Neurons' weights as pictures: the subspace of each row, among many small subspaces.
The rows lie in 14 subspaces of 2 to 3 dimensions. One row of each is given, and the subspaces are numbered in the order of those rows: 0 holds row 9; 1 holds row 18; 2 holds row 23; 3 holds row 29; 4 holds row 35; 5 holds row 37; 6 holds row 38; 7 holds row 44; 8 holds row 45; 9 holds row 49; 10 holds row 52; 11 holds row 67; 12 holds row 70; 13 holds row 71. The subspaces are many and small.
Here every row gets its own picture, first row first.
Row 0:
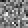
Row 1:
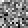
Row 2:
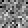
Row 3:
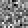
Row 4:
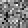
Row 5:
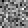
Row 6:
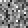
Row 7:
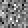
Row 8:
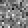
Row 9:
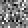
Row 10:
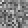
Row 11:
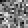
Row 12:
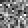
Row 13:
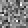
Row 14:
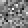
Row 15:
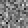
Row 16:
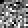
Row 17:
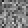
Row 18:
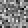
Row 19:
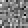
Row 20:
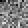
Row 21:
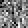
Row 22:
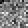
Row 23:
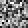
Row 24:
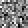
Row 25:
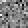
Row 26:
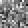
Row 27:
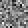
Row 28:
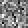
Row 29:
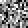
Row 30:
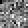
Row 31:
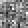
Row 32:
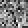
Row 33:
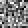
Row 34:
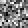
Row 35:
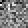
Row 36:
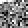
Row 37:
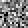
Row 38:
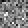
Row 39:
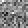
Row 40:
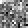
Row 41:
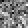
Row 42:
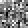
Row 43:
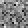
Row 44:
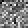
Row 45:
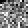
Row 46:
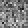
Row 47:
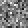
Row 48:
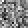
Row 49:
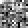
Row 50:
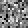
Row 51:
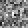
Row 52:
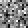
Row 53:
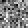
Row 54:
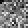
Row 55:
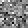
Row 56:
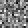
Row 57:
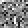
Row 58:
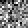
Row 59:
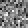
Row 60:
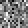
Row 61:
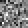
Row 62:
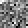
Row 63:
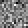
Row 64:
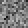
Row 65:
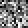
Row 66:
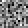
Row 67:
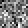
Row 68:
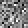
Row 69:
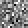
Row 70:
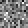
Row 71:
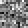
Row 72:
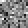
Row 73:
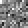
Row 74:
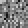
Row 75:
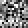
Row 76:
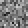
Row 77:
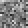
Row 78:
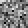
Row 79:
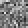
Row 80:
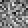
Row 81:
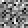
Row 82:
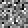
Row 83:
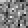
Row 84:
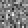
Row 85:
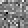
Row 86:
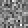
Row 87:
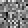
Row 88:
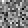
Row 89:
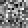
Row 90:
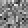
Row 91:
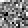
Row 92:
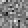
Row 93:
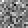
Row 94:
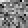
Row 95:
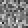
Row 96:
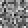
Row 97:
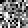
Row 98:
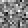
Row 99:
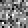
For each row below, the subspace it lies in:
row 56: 1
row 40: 9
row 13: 1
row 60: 12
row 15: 3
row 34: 2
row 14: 6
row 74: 12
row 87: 12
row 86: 4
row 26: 9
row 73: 13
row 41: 10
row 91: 6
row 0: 2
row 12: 10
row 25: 3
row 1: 5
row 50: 0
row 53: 0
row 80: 4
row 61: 2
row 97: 12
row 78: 10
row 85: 12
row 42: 9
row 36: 8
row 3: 4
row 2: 11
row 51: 2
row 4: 0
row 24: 11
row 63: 4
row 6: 10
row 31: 9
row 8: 13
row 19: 1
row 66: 4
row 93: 4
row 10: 11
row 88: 5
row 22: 8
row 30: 13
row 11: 3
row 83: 10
